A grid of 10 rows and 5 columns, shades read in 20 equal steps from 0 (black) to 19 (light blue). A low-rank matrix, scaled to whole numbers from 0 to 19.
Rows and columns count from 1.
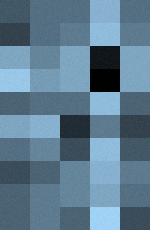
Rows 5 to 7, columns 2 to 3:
10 10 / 16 4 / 12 7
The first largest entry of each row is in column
4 4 1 1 4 2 4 4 4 4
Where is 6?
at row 2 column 1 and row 6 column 5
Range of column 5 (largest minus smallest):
9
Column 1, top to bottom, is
8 6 15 18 9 15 10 7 9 9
